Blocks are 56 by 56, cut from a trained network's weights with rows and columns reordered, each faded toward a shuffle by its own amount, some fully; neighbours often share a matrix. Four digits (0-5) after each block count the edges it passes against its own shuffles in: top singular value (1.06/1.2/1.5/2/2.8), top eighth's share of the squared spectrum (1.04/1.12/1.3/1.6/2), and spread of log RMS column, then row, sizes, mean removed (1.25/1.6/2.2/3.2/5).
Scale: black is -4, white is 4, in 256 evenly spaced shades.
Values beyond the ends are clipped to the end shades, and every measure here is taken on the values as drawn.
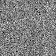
1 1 0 0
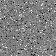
0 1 0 0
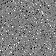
0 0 0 0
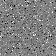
1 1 0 0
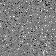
0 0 0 0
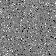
1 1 0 1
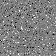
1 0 0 0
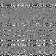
4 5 0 4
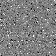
2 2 0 1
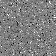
0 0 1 0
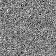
0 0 0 0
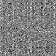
3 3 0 2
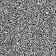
1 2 0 0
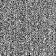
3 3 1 1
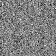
2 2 0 1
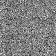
1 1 0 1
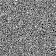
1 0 0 0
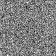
1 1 0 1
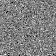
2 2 0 1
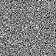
2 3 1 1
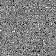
2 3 0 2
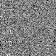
2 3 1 1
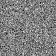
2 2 0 0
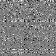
3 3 0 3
